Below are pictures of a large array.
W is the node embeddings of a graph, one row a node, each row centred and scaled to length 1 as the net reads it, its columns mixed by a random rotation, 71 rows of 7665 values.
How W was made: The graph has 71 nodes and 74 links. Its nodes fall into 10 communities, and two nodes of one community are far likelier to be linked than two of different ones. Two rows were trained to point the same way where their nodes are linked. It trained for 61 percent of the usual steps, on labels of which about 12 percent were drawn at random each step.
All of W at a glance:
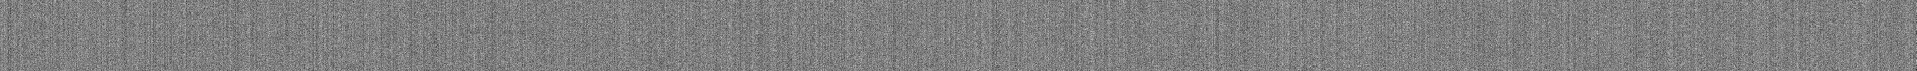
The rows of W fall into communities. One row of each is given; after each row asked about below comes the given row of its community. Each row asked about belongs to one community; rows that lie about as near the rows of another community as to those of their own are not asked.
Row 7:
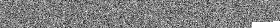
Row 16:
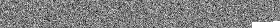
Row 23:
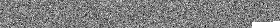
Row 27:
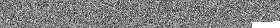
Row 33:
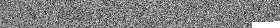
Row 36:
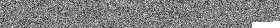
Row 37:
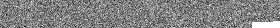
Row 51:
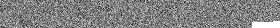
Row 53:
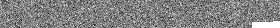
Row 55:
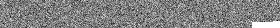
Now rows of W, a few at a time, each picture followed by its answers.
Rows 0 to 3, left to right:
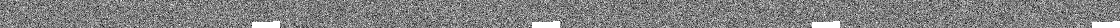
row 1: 23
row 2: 36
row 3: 51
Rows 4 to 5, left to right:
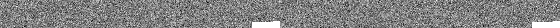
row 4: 37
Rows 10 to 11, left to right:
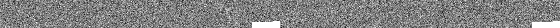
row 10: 51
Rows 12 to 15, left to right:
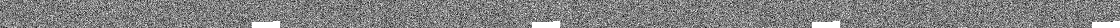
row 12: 51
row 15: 23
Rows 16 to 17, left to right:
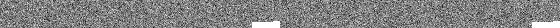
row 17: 53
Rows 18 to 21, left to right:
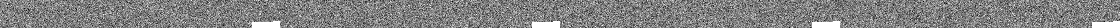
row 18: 37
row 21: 27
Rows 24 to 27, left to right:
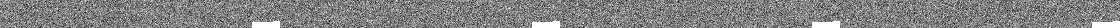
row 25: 16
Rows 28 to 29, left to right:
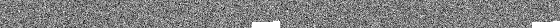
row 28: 7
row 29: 16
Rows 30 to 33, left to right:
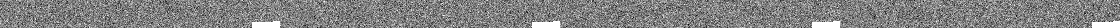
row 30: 27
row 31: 33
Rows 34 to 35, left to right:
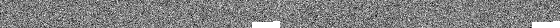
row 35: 55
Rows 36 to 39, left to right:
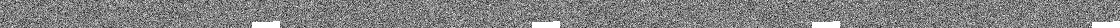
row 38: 55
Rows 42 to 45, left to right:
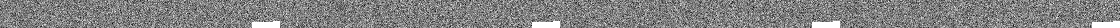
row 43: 23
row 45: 36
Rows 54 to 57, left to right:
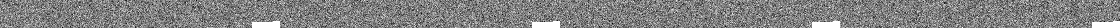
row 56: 16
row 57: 27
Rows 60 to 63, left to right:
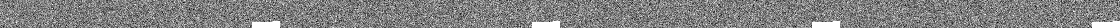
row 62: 51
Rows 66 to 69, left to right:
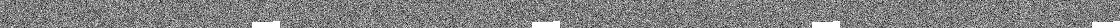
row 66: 36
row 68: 16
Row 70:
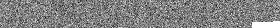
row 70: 23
